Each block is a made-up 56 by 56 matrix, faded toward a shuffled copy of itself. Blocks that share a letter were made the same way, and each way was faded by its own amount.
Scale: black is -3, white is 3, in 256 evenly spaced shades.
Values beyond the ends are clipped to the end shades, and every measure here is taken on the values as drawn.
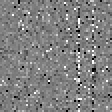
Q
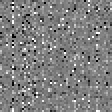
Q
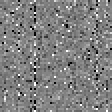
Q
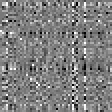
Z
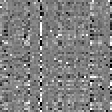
Z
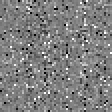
Q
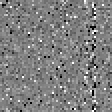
Q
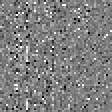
Q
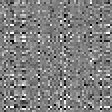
Z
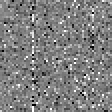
Q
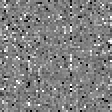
Q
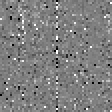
Q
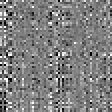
Z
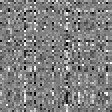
Z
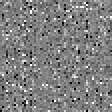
Q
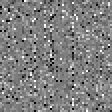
Q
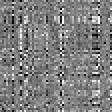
Z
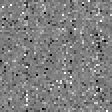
Q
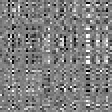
Z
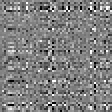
Z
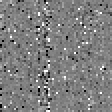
Q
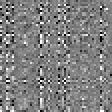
Z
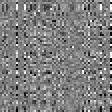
Z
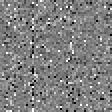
Q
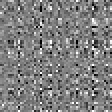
Z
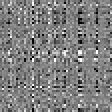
Z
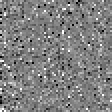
Q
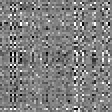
Z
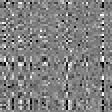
Z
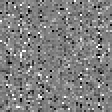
Q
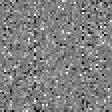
Q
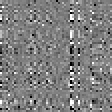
Z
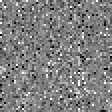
Q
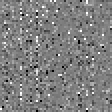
Q
